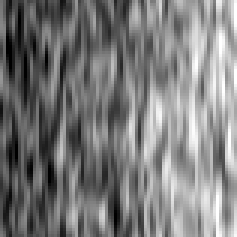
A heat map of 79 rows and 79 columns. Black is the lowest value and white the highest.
Ninth with the lowest average: top left. Grain: streaks running down. Slope: up to the right.
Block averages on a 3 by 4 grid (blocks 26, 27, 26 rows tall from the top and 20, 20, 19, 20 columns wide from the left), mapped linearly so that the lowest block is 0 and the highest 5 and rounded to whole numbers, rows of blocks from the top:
0125
0245
0135
